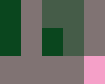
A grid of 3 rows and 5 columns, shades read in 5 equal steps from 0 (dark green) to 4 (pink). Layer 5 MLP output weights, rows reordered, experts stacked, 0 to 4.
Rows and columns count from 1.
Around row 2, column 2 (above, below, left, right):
2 2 0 0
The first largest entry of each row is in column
2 2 5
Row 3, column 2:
2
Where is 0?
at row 1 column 1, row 2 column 1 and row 2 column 3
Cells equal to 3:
0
